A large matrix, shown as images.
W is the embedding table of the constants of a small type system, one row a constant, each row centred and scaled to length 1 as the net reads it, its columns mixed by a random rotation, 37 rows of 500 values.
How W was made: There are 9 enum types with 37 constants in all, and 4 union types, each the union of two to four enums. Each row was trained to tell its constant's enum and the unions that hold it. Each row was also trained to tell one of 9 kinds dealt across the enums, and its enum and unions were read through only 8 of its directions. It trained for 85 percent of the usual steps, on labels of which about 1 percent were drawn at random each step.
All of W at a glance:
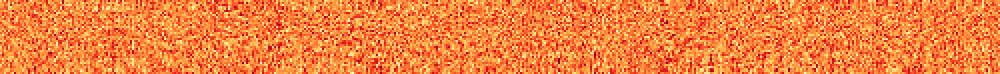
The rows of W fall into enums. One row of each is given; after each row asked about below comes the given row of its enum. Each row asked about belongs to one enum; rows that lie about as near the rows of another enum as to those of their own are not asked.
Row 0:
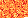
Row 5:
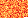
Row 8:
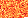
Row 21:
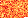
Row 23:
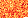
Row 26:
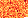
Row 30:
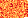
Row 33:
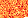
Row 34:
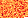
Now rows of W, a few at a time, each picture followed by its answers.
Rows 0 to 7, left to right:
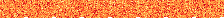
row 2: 34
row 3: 23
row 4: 23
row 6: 21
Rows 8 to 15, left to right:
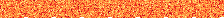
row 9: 5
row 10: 34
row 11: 21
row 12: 5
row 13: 23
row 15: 0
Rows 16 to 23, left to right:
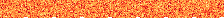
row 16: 5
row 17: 33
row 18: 26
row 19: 8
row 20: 0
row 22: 21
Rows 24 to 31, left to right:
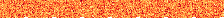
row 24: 0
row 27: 5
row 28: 21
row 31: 34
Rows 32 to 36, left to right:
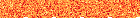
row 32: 23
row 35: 34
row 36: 33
